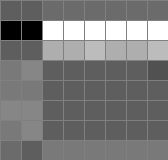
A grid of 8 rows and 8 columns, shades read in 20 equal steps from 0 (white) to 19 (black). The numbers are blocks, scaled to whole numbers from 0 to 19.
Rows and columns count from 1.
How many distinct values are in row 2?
2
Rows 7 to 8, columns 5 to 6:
12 12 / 10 10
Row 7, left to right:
10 9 12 12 12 12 12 12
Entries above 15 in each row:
0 2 0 0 0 0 0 0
